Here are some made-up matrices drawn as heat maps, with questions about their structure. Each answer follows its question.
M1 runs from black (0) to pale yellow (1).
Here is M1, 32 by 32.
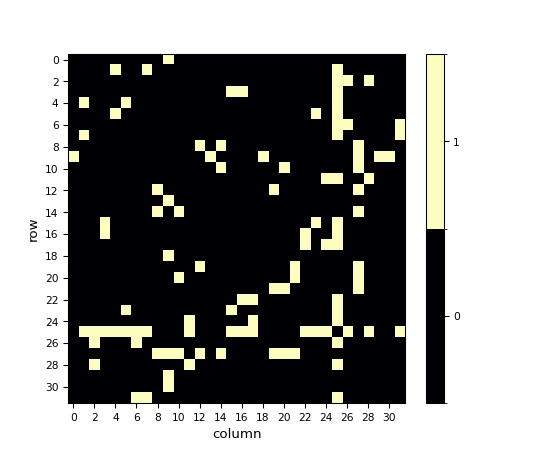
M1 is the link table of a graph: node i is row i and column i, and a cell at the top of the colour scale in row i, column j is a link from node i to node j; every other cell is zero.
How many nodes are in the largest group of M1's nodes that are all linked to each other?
3
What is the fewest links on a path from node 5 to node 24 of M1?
2
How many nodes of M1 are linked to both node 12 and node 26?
0
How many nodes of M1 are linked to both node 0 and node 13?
1
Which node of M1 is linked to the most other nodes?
node 25
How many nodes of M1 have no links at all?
0
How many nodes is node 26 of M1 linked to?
3
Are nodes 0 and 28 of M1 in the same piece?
no
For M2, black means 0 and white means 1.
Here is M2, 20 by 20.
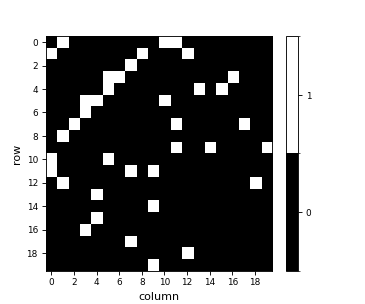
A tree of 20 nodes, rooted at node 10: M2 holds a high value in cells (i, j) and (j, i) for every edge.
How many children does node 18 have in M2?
0
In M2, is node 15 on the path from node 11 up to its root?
no
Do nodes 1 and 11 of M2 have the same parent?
yes
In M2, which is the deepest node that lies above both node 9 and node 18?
0
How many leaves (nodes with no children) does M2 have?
10
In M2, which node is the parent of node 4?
5
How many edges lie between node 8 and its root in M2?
3
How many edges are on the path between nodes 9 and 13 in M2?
6
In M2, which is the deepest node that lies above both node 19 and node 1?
0
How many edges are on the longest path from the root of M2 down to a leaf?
4
